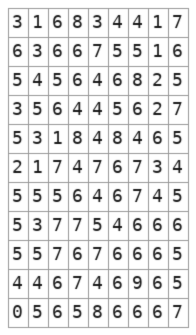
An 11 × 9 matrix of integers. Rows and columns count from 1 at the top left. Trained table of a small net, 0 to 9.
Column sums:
43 39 62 67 57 62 68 43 62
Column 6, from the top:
4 5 6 5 8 6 6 4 6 6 6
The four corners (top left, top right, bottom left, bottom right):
3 7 0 7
